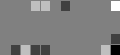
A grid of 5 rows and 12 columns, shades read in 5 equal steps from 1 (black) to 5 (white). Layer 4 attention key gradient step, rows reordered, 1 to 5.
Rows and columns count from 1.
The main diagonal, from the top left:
3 3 3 3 2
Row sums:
39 36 36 35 33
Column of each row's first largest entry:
12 1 1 1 3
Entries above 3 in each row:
3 0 0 0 2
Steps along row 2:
same same same same same same same same same same same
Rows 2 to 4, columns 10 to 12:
3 3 3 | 3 3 3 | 3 3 2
